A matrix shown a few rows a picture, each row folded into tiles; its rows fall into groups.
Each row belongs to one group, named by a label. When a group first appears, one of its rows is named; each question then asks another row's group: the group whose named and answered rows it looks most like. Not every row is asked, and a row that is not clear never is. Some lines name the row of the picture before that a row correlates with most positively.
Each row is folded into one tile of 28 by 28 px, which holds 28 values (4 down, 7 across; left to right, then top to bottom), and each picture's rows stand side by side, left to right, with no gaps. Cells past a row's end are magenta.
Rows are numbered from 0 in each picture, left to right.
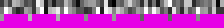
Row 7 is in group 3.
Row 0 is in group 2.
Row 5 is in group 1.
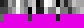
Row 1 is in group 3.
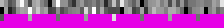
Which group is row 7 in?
3
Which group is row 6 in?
2
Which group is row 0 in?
3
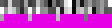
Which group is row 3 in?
3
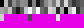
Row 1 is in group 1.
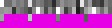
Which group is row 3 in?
1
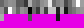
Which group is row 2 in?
3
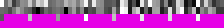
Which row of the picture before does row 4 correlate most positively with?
0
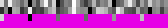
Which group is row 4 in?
2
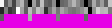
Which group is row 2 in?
2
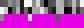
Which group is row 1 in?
1
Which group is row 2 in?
3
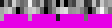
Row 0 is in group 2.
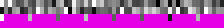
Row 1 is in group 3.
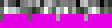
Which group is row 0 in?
1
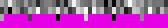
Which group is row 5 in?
1
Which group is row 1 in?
1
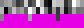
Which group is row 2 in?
3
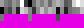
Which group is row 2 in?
3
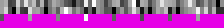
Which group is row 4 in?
3
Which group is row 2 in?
1
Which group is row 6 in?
3
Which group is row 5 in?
3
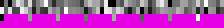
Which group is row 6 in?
2
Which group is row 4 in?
2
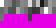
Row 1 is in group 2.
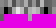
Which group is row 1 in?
2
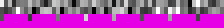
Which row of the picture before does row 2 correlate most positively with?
0
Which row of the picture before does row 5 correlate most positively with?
0
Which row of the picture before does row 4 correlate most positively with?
1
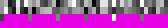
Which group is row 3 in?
3
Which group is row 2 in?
2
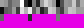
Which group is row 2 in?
2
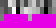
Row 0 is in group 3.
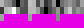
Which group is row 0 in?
1
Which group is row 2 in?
2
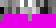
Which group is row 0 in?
3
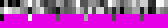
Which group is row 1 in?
1
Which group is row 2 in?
3
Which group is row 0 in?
1
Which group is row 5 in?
3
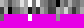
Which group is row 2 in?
2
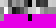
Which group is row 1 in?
1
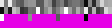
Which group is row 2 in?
1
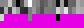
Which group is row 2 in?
1
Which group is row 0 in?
1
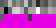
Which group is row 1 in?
1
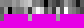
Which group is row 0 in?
3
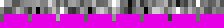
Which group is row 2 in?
2
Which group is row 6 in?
1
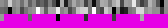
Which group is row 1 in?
1
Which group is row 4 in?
3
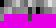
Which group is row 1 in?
3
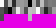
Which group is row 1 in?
2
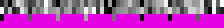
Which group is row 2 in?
2
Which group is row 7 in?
3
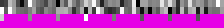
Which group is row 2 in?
2
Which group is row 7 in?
3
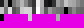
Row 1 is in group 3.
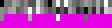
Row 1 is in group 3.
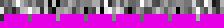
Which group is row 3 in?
3
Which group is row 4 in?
2
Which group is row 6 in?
3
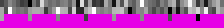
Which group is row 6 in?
3
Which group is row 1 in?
2
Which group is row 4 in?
2
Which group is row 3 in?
1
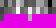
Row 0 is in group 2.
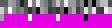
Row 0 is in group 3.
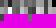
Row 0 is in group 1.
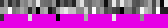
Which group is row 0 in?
1
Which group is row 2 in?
1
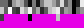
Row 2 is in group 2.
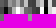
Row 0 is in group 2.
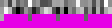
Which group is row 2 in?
3
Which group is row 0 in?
2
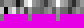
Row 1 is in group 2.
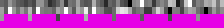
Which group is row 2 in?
1
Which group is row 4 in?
1
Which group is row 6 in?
3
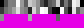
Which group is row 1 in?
1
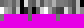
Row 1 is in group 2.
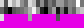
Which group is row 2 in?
3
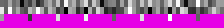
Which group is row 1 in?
1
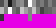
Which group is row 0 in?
1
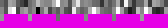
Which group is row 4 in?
2
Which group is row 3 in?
1
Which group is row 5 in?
2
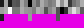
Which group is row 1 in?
2
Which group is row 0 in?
1
